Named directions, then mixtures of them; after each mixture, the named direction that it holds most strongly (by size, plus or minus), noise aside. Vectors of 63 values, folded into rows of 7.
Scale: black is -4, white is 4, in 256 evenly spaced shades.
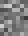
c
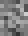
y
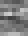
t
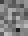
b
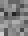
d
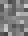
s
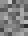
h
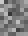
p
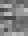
t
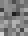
d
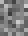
s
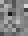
p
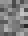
h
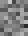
h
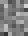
s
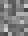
s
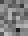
b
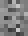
y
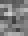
t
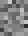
h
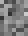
p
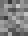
y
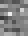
t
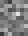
h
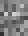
d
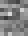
t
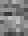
t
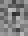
b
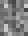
s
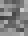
t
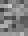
c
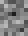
d
